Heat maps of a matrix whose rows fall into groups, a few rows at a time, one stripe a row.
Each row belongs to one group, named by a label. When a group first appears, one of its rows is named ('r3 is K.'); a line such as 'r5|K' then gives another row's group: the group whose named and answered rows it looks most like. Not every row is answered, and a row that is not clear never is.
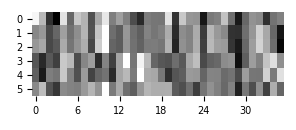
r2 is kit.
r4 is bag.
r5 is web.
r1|kit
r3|bag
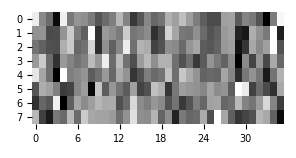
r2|bag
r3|web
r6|kit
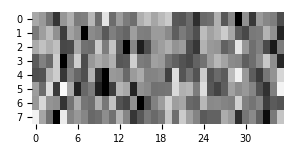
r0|web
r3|kit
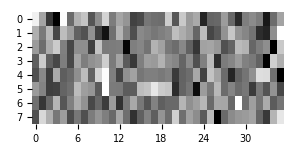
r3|web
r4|kit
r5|web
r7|web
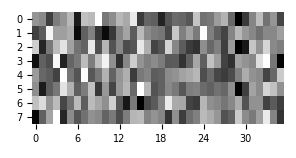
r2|bag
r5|bag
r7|kit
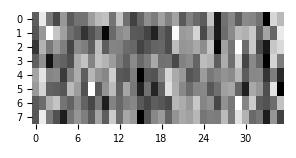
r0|web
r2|web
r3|web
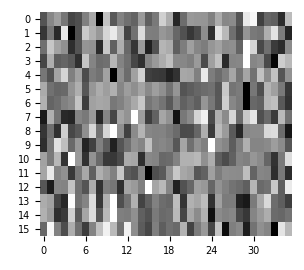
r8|kit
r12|bag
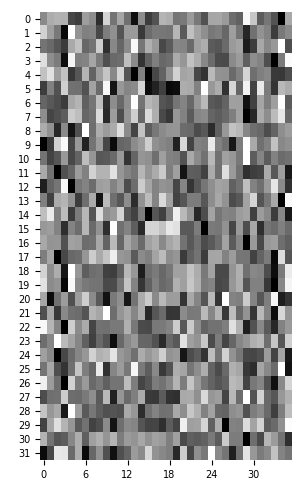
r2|bag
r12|kit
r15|web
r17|web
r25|bag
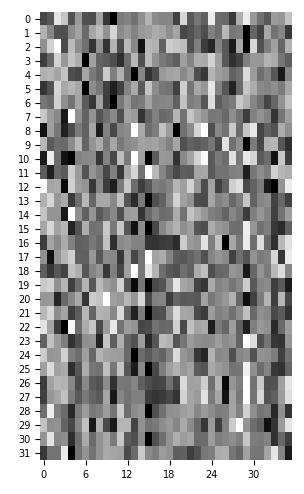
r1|web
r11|bag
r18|bag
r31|kit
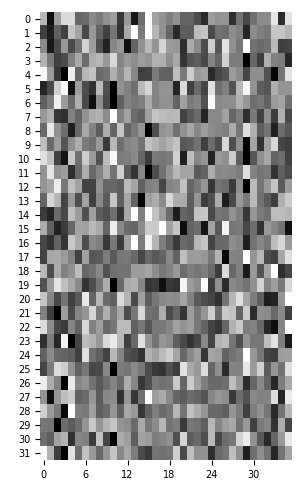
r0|bag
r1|bag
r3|web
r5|kit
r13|web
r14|bag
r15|web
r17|web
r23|kit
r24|web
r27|bag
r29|web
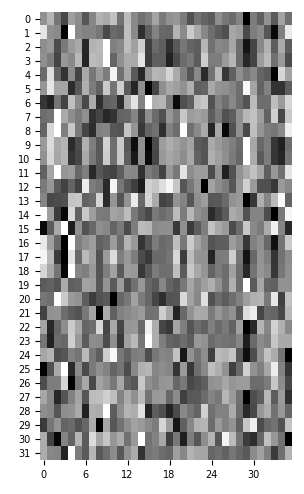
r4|web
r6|bag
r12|web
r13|bag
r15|kit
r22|bag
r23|bag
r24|kit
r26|kit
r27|web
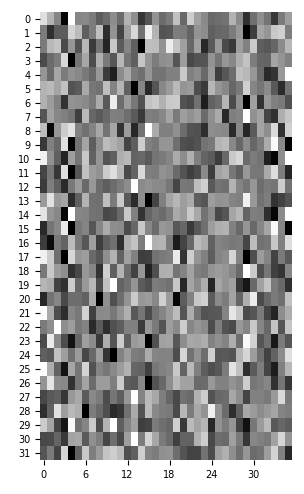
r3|kit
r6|web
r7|web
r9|kit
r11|kit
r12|bag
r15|kit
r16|bag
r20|bag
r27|bag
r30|bag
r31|kit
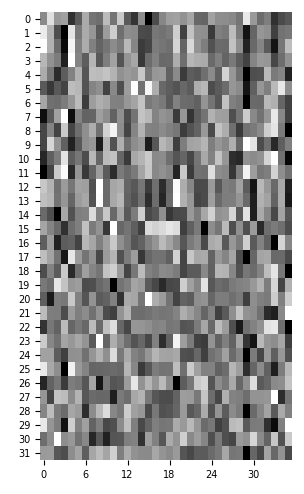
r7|kit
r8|kit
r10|kit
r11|kit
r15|web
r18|kit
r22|kit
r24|web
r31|web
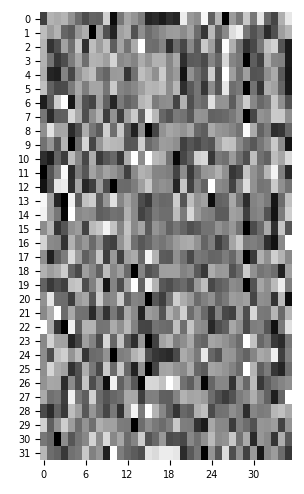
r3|web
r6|kit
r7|bag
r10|bag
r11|kit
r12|kit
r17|bag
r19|bag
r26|web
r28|bag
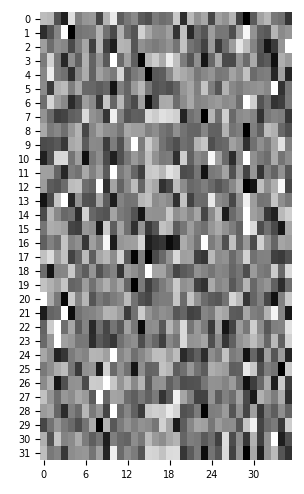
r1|kit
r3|web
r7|web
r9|bag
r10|kit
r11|web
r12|bag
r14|web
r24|web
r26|web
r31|web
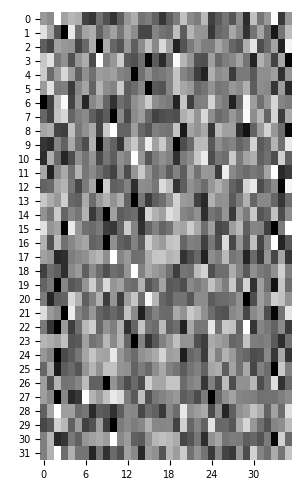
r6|kit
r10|bag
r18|bag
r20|bag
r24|web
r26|web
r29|kit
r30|web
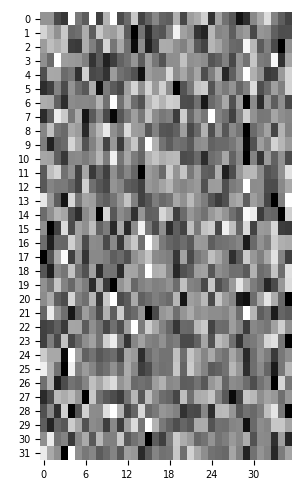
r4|web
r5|bag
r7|kit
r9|bag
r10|web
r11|web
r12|web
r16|bag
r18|bag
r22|bag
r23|kit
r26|web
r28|kit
